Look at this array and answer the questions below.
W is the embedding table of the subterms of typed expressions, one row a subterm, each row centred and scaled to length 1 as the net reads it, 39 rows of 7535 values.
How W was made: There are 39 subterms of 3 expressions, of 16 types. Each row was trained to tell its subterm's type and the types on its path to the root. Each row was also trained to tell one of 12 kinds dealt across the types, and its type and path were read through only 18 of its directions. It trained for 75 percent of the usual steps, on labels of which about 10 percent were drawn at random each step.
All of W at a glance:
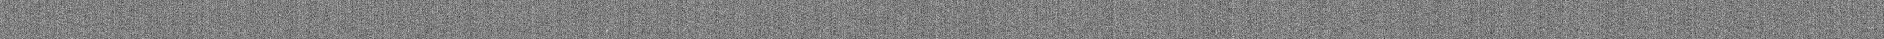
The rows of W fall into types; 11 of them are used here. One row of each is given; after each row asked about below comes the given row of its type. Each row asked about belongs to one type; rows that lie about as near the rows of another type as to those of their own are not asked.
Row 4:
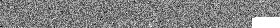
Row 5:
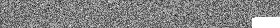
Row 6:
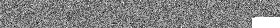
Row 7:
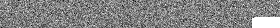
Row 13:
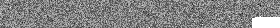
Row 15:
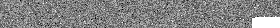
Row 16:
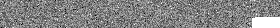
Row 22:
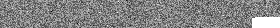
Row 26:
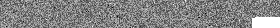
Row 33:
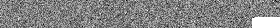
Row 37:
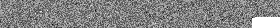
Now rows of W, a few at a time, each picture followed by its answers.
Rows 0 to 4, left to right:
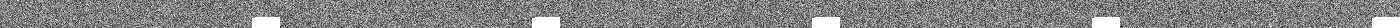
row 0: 7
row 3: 6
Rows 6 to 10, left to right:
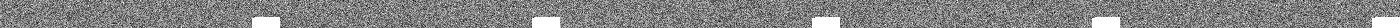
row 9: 37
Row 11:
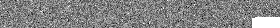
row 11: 26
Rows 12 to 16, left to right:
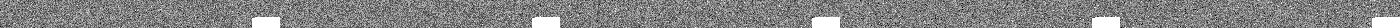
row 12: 16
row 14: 33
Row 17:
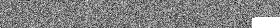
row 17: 33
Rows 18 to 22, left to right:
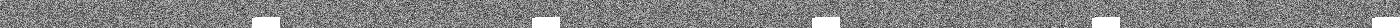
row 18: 4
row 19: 15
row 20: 13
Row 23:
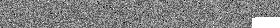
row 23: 22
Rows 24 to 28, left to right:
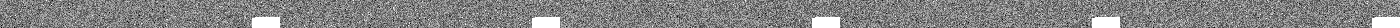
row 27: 5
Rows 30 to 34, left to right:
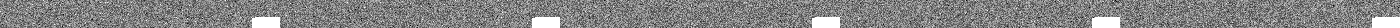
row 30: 22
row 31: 22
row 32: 13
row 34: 4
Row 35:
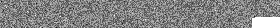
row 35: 37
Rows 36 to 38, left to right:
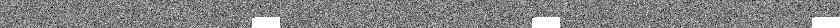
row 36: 16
